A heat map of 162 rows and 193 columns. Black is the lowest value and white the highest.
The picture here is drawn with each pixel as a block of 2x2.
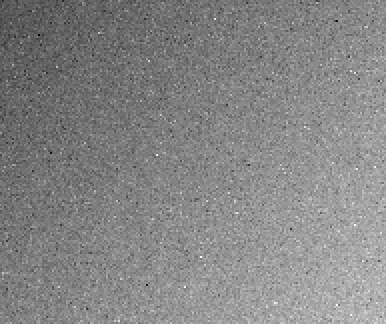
Odd rows or columns: none. Mirror symmetry: none. Slope: up to the bottom right. Histogram: bell-shaped. Ninth with the lowest average: top left. Ninth with the highest average: bottom right. Stripes: none.
